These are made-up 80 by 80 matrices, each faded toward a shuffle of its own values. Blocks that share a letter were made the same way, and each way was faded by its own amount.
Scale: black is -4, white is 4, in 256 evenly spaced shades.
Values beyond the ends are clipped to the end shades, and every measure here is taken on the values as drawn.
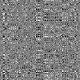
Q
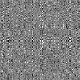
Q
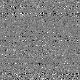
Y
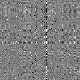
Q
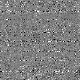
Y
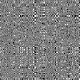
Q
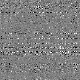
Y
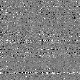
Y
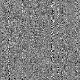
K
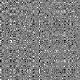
Q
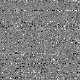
Y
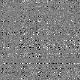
Y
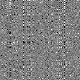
Q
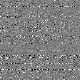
Y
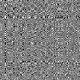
Q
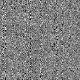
K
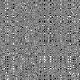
Q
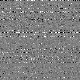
Y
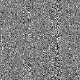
K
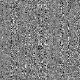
K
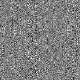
K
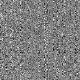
K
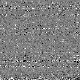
Y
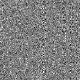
K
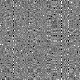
Q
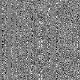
K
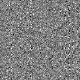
K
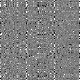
Q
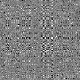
Q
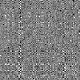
Q
